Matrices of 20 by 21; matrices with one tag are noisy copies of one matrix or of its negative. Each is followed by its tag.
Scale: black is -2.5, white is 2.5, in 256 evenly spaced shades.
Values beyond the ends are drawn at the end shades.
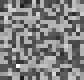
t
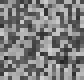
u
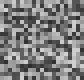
t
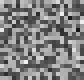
t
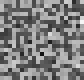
t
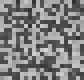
t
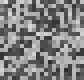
u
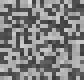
t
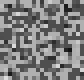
t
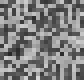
u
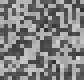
u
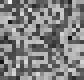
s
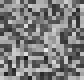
s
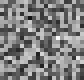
u
